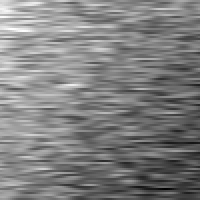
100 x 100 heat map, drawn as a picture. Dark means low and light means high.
The halves do not mirror each other. Values rise toward the top left. The ninth with the highest average is the top left. The ninth with the lowest average is the bottom right. Streaks run across, left to right.
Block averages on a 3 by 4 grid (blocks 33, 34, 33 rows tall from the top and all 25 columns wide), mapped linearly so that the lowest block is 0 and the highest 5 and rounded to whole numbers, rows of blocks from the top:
5 4 3 2
4 3 2 1
3 2 1 0
